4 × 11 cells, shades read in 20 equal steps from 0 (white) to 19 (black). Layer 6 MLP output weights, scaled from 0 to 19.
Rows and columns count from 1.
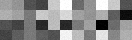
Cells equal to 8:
3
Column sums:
40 41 43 46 27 20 33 33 27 36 44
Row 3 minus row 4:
-1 2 0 4 -8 15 5 -3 17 2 1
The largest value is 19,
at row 3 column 9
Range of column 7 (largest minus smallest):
6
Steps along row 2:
up up down up down up up down up up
